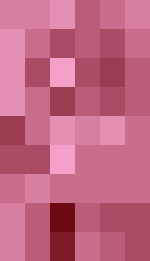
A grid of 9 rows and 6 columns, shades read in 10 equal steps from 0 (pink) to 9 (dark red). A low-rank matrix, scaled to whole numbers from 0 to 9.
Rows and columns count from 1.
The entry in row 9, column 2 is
4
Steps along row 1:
same down up down down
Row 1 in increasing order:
1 2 2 2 3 4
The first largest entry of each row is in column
4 3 5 3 1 1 1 3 3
